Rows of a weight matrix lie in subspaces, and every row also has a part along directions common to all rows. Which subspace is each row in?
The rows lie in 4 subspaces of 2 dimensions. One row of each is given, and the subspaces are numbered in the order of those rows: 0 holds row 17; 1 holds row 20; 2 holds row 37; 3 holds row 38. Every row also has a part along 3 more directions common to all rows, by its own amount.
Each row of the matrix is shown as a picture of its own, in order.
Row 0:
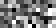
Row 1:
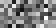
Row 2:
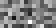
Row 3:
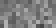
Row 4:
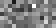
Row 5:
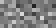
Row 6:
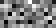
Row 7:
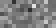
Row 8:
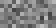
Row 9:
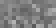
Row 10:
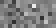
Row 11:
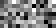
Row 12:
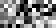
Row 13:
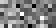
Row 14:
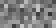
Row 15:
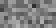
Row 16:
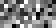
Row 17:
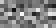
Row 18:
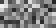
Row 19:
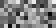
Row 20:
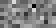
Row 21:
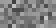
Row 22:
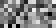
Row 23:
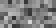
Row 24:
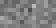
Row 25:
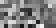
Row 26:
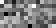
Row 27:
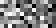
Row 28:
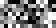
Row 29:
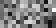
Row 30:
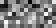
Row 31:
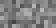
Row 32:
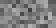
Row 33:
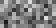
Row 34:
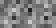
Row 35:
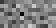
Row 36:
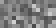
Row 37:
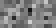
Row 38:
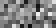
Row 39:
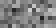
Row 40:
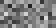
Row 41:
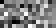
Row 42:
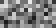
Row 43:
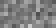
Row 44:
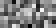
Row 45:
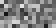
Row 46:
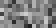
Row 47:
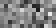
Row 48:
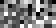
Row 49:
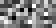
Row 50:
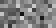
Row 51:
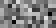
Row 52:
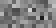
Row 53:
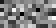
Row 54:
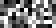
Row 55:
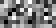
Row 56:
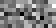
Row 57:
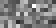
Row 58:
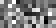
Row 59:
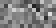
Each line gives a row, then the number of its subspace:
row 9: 0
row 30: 2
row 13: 0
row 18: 2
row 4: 1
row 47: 3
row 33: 2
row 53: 0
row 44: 3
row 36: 0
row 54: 2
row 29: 1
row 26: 3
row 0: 0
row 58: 0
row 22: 1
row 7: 1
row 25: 2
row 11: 1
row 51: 0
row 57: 1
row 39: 0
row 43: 3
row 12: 1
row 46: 0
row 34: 2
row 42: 2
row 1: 1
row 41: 3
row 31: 3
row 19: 1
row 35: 0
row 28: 1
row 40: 3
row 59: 3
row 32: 1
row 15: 2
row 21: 1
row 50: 0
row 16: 3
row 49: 2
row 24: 2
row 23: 2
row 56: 0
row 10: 0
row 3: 2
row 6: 2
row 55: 2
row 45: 3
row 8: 1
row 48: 3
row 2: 2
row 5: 0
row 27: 0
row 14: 3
